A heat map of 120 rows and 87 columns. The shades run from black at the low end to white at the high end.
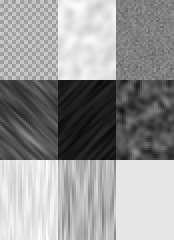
The table splits into 3 rows of 3 panels. Panel 1,1: high, checkered. Panel 1,2: very high, blotchy, faint in contrast. Panel 1,3: middling, fine-grained, faint in contrast. Panel 2,1: low, slanting down to the right. Panel 2,2: very low, slanting up to the right, faint in contrast. Panel 2,3: low, blotchy. Panel 3,1: very high, streaked downward, faint in contrast. Panel 3,2: high, streaked downward. Panel 3,3: very high, flat.
